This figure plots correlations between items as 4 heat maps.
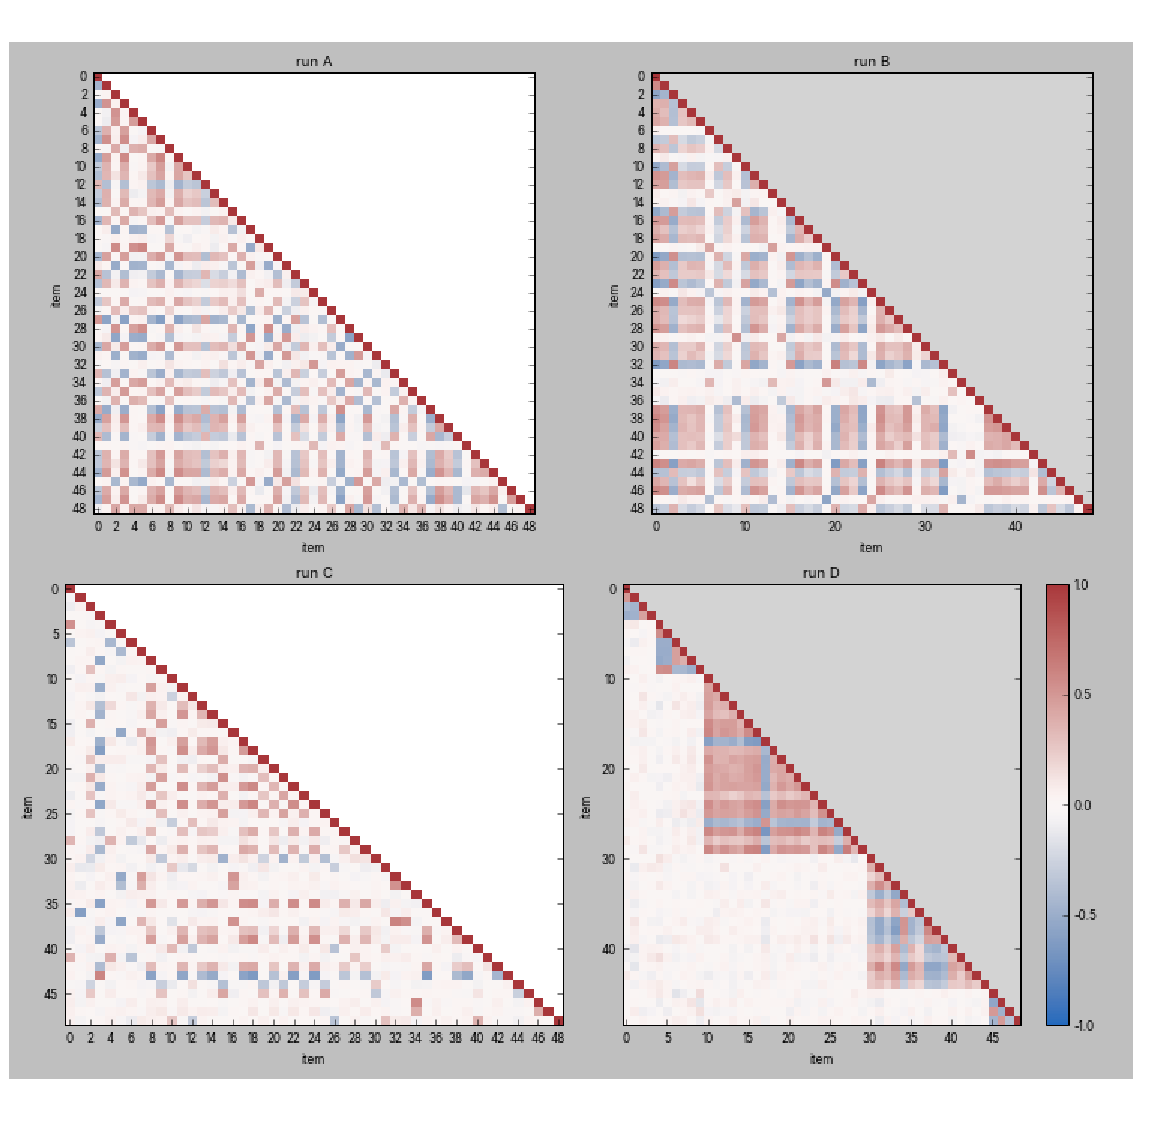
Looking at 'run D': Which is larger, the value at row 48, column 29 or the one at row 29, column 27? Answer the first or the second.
the second
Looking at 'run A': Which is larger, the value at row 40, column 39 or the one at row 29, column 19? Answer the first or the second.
the first
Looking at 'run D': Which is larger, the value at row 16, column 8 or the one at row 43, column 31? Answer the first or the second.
the second
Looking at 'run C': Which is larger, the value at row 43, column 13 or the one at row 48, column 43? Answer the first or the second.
the second
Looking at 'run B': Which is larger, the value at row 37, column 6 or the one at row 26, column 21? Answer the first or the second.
the second
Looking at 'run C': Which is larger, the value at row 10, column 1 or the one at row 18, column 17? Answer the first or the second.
the second
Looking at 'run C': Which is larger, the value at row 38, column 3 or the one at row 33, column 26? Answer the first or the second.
the second
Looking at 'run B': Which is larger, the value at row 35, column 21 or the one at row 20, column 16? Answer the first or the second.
the first
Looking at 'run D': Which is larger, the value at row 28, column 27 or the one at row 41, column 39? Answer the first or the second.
the first
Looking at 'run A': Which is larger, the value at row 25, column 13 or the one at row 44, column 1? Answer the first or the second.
the second
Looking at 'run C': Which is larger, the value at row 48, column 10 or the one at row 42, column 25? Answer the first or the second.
the first
